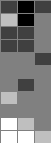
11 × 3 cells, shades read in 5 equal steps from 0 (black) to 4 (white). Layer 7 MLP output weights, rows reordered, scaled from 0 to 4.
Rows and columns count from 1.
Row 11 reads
4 4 3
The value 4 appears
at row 10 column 1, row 11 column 1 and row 11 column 2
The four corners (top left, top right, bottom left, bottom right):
1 1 4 3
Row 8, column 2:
2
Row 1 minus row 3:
0 -1 -1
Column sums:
25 18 21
